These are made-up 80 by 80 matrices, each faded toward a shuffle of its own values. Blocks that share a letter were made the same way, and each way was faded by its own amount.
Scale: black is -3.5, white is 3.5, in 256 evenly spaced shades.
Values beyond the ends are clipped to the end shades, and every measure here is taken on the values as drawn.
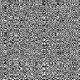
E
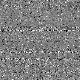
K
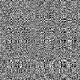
E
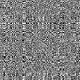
E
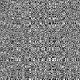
E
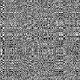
E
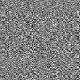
E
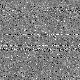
K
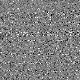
K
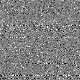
K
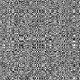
E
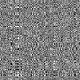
E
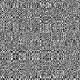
E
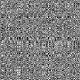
E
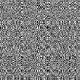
E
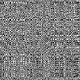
E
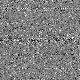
K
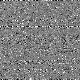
K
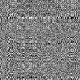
E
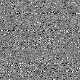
K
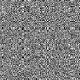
E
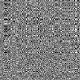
E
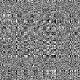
E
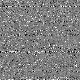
K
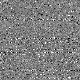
K
